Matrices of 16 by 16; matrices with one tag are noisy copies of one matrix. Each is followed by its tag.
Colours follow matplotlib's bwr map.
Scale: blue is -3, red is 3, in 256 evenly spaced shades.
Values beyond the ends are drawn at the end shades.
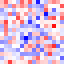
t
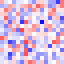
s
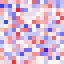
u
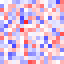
s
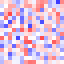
s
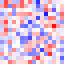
t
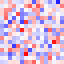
s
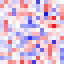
t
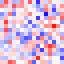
t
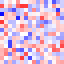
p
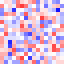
p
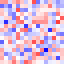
u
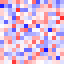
u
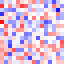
p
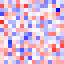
p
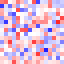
u
